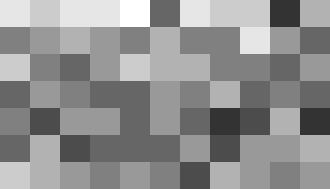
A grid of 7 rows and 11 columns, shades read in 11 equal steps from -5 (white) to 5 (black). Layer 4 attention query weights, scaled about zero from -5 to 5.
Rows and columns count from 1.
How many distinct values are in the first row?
6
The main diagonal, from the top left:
-4 -1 1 1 1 1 2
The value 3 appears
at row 1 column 10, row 5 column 8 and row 5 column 11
